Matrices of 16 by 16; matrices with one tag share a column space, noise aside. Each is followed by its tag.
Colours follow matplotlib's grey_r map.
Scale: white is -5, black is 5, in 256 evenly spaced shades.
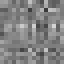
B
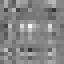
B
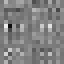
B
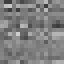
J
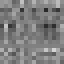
B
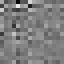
J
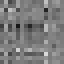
B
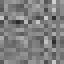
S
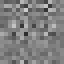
J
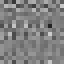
J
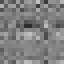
J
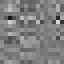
S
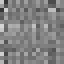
B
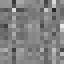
B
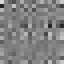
J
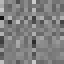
S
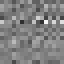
S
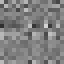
J
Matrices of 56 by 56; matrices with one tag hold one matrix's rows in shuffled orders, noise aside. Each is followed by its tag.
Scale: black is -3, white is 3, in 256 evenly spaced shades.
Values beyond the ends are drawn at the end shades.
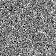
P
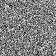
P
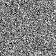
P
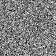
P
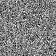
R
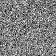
R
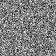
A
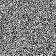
R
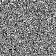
P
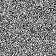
R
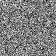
A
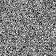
R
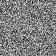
R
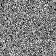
R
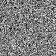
P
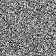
P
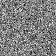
A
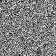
P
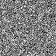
A
